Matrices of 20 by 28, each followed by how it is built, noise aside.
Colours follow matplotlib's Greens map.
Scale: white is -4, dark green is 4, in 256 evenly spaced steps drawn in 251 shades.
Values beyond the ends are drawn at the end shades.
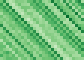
Toeplitz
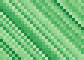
Toeplitz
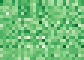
low rank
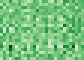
low rank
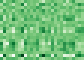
low rank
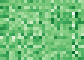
low rank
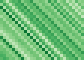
Toeplitz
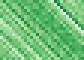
Toeplitz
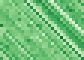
Toeplitz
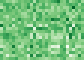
low rank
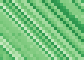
Toeplitz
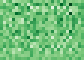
low rank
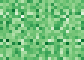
low rank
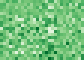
low rank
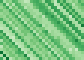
Toeplitz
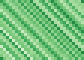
Toeplitz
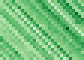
Toeplitz
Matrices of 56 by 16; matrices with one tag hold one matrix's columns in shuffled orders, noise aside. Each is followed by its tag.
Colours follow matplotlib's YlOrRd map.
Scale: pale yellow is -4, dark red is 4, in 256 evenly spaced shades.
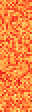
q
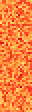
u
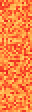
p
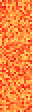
p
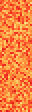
q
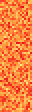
u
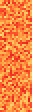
u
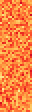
u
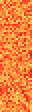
u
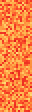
q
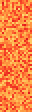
p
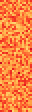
q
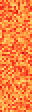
p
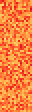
p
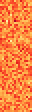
p
